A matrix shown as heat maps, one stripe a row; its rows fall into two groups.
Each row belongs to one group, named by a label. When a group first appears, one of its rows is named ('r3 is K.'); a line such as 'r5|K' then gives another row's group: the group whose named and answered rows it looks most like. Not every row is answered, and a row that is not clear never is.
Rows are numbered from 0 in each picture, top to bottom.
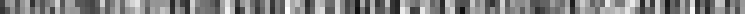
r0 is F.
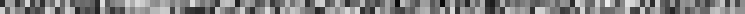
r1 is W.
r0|F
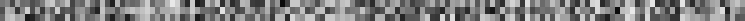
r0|W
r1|F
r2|W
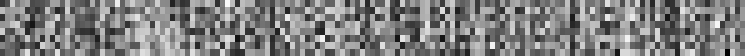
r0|F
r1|W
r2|F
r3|W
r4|W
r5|F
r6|W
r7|F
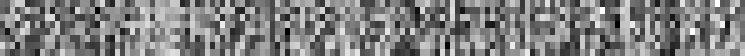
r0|W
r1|F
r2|W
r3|F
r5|W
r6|W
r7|W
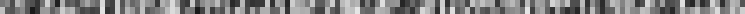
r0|W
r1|W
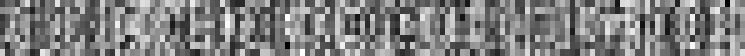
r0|F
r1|W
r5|W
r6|F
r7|W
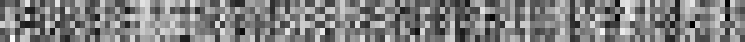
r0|F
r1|W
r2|F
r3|W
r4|F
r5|F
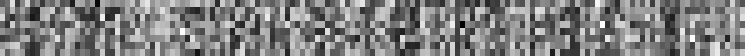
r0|F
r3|F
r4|W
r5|F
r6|W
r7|W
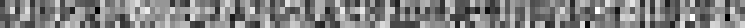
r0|F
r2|F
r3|W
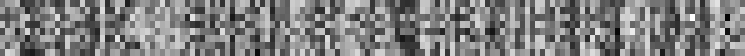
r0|W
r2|F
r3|W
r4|F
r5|W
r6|W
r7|W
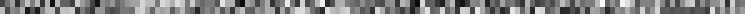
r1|W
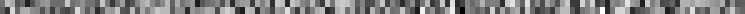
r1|F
